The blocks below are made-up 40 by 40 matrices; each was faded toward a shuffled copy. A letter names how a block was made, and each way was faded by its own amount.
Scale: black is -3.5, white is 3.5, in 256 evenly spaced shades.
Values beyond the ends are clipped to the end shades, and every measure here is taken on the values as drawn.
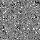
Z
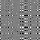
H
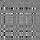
H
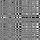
H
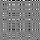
H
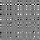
H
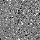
Z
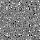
Z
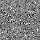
Z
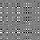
H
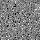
Z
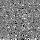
Z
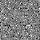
Z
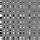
H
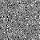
Z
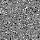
Z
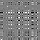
H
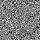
Z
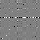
H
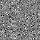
Z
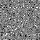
Z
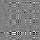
H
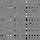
H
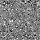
Z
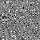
Z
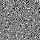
Z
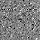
Z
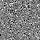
Z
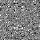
Z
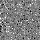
Z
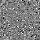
Z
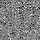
Z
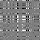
H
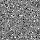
Z
